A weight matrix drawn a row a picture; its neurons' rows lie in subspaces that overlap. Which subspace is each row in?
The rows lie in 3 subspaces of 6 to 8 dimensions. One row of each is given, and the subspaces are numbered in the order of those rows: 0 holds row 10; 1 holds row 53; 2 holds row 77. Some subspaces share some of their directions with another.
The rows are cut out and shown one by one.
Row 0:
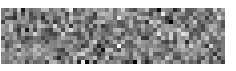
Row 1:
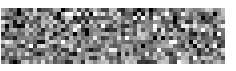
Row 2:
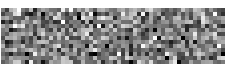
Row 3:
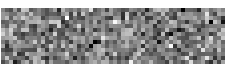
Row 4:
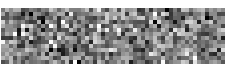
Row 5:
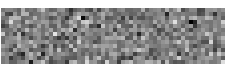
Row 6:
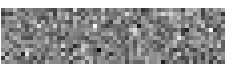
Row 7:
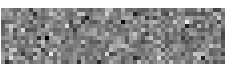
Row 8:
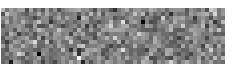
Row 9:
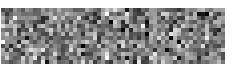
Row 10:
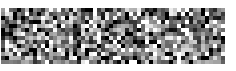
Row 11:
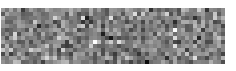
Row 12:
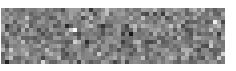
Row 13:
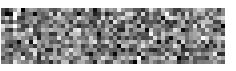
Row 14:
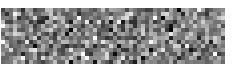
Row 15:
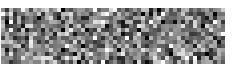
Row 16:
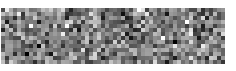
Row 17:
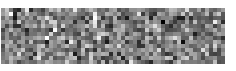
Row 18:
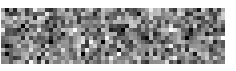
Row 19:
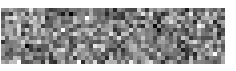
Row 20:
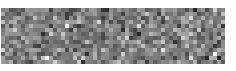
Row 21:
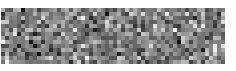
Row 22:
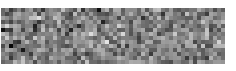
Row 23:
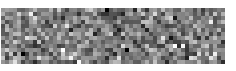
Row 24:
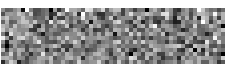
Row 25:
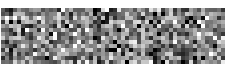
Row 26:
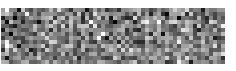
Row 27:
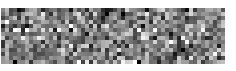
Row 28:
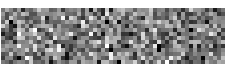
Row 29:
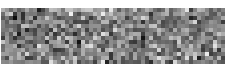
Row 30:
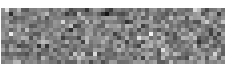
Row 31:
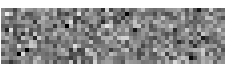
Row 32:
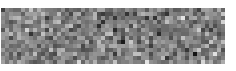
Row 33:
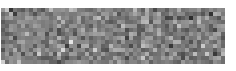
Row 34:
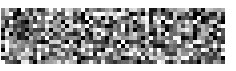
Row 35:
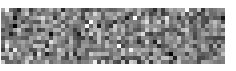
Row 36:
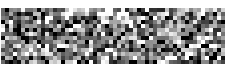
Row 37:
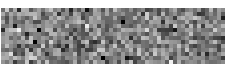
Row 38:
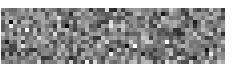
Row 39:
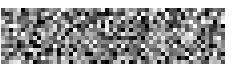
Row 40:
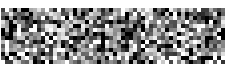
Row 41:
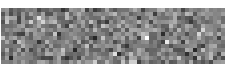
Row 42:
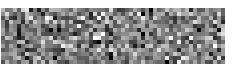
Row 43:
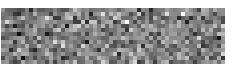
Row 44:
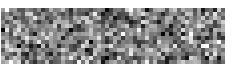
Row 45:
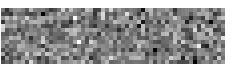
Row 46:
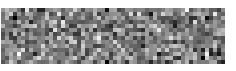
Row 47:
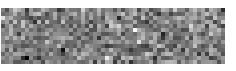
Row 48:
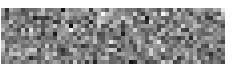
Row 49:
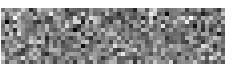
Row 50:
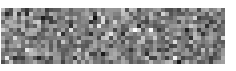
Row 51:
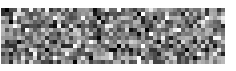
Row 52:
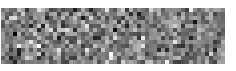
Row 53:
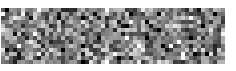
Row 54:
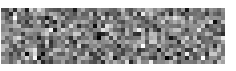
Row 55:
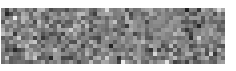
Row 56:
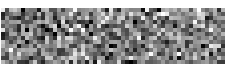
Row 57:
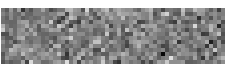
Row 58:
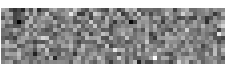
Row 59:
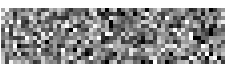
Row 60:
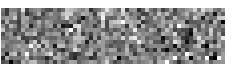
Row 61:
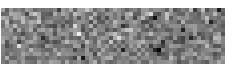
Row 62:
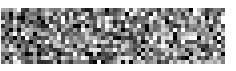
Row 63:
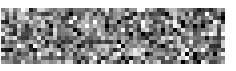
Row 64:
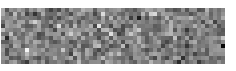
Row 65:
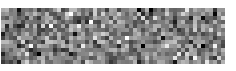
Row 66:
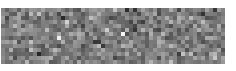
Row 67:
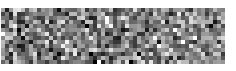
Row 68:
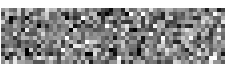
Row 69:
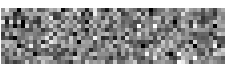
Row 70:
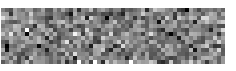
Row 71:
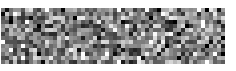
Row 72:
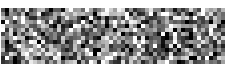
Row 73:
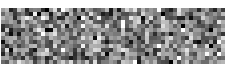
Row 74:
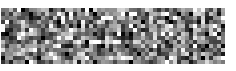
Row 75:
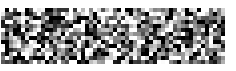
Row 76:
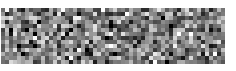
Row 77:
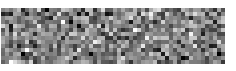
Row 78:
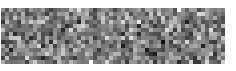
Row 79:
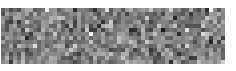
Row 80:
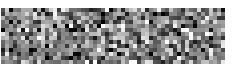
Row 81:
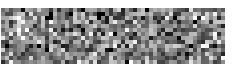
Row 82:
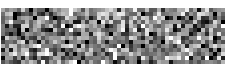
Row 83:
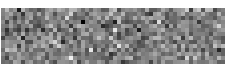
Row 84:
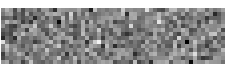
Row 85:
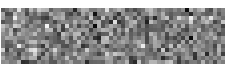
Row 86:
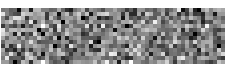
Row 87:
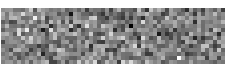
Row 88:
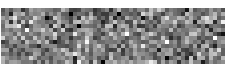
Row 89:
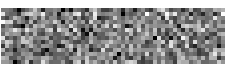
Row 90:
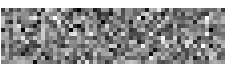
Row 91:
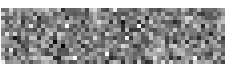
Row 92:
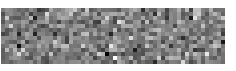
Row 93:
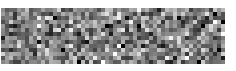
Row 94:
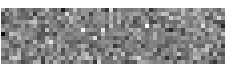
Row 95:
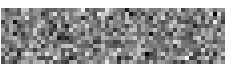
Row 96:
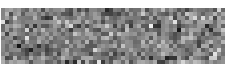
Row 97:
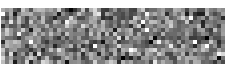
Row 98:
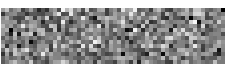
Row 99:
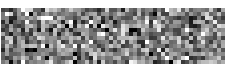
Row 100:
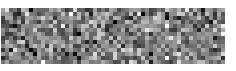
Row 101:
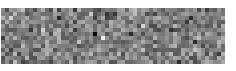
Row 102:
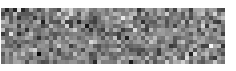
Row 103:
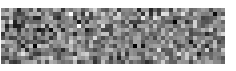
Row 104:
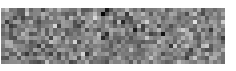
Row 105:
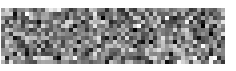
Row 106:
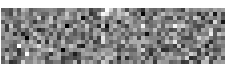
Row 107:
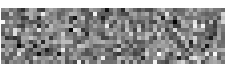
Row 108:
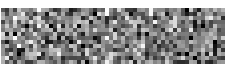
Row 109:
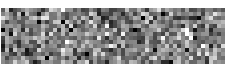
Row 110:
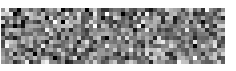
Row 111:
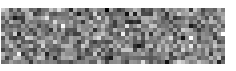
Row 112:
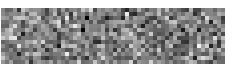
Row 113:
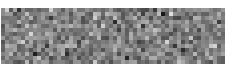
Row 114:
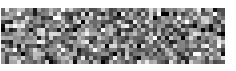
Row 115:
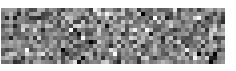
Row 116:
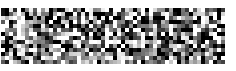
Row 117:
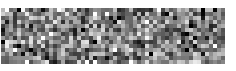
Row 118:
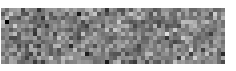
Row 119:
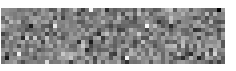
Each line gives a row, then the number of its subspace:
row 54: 0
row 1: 1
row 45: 2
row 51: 2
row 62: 0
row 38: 2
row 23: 2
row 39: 2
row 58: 1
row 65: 1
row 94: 2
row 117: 1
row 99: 2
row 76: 2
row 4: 2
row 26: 0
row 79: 2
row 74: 0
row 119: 2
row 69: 1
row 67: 0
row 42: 0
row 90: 2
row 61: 0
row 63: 1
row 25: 2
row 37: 2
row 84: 0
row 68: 2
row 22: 2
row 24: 0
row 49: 1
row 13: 2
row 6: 2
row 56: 2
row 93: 1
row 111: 0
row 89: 1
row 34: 0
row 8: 2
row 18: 2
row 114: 1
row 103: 1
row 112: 0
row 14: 2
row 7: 1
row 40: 0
